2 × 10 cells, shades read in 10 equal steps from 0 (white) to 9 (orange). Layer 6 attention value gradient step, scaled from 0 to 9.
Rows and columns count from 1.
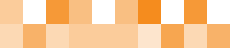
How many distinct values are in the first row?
5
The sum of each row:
39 42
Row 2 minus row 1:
-1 6 -5 -1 4 -1 -7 7 -5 6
